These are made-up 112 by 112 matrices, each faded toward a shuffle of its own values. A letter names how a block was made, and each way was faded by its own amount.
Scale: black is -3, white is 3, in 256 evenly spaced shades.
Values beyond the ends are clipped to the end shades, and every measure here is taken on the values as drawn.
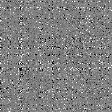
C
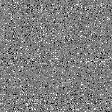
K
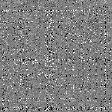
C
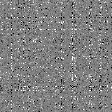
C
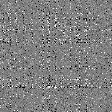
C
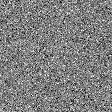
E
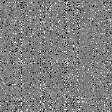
C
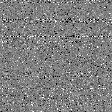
K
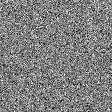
E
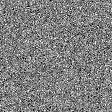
E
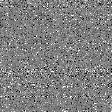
K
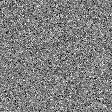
E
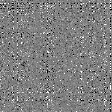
C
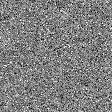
E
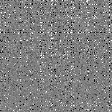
C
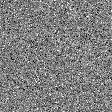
E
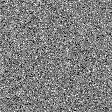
E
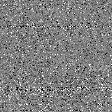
K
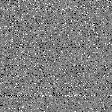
K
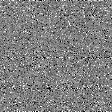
K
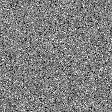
E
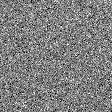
E
